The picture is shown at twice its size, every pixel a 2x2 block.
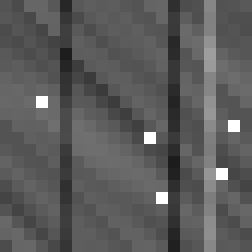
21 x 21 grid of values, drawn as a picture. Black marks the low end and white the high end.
There is no overall slope. Columns 6, 15 and 18 stand out from the rest. There are five isolated cells, each far higher than the cells round it. The top middle is the smoothest part. The values are skewed, with a long tail toward high values.
